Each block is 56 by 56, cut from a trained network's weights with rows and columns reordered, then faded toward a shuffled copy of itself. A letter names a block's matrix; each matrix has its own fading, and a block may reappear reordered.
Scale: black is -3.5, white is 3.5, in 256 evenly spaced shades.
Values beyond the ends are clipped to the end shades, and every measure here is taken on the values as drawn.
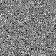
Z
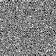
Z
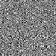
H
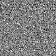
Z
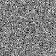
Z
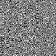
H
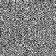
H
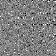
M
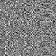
H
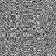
H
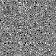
M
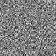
H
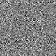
H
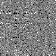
M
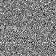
Z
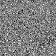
Z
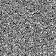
Z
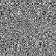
H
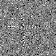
M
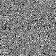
Z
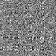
H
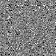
M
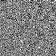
Z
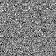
Z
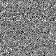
Z
